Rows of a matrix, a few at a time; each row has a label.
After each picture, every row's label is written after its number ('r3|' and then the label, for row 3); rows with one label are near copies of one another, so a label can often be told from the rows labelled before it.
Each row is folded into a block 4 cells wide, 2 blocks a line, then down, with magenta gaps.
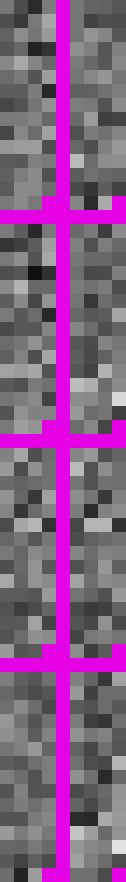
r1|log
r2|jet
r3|log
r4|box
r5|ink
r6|ink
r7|jet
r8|box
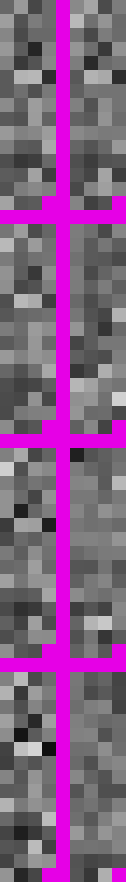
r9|ink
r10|ink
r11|ink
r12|box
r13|ink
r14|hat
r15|ink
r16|jet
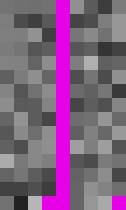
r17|jet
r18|log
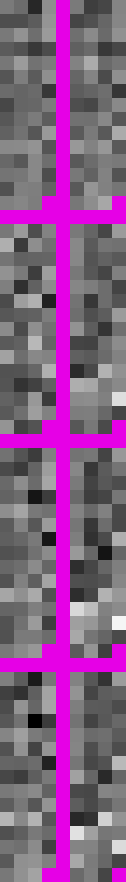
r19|log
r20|log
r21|ink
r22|box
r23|log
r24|box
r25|log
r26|box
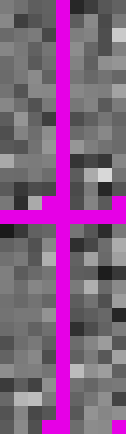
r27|jet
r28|hat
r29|hat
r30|log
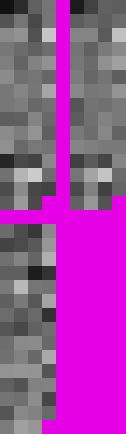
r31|hat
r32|hat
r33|log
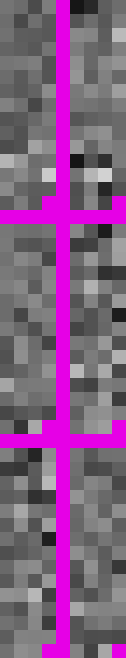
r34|box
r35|hat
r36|jet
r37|log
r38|log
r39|jet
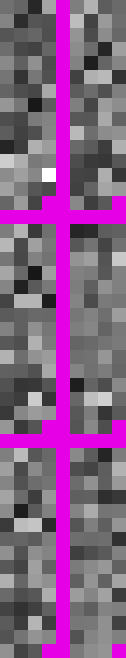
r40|box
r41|ink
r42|ink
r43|hat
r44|ink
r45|log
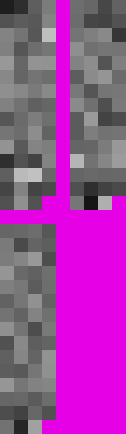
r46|hat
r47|jet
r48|jet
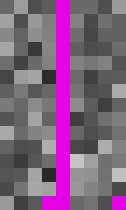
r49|ink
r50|box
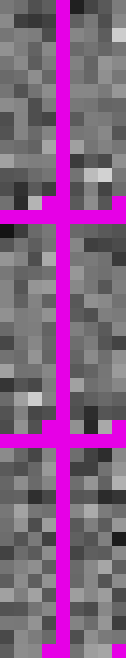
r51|jet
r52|hat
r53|hat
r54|jet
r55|log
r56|log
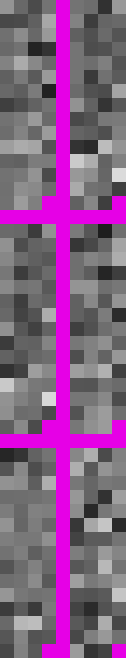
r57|log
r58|box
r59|box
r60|log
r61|hat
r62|ink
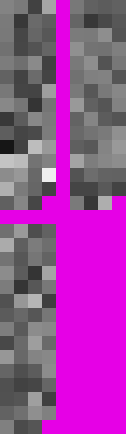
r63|box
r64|jet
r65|ink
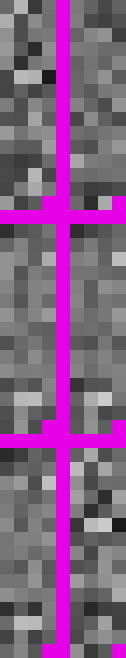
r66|ink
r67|jet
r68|hat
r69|hat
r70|hat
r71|ink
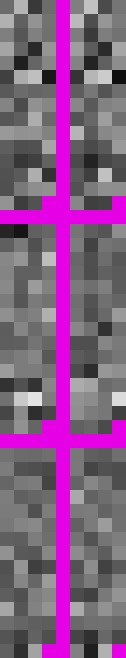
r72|ink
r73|ink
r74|hat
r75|box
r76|jet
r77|jet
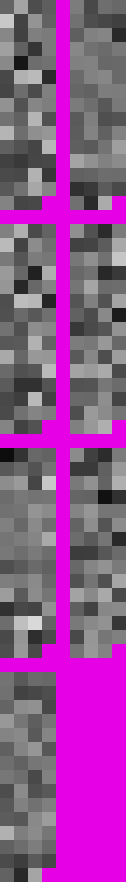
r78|ink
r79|jet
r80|ink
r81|log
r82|hat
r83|log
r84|jet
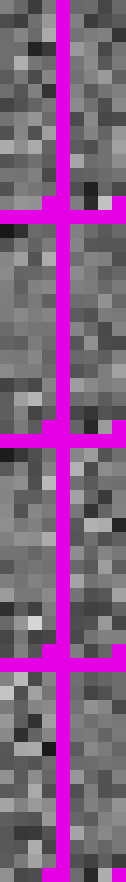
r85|log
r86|jet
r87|hat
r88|jet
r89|hat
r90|ink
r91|ink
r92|jet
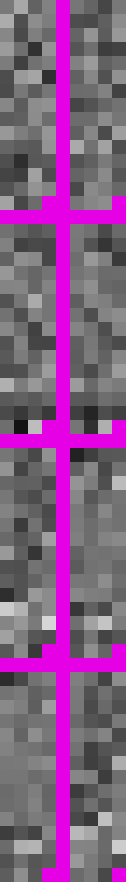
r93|ink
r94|log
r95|jet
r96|jet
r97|box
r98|hat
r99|hat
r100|box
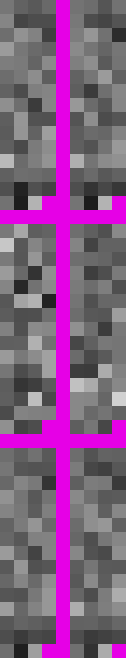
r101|jet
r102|jet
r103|ink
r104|box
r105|jet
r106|jet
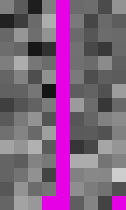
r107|log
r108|box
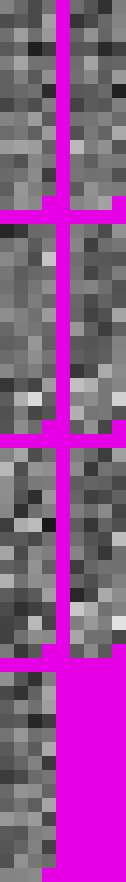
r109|log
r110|log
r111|hat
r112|box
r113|ink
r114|box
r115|log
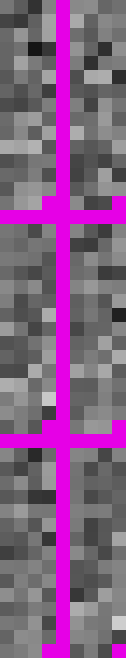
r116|log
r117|ink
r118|box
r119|log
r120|log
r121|box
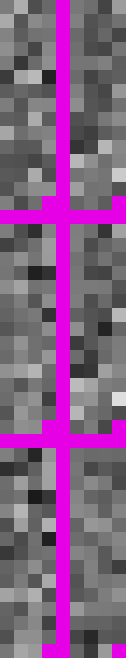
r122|ink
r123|box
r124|log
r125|box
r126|log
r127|jet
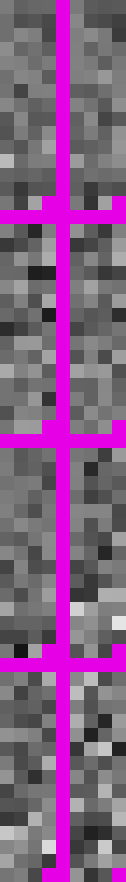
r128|jet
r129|jet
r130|log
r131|log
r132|jet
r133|box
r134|box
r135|ink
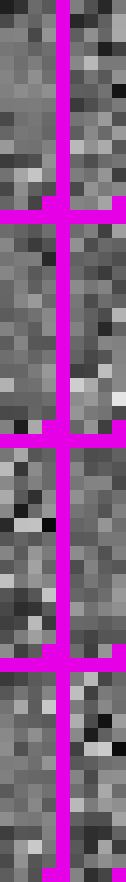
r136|hat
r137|log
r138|jet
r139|box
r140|ink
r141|jet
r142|hat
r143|ink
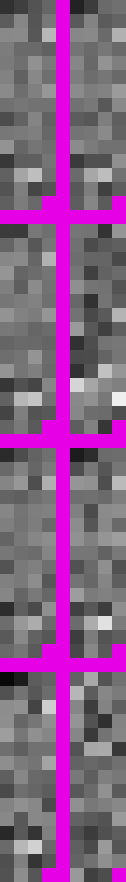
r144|hat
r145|hat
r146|hat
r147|box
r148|hat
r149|hat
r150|hat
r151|ink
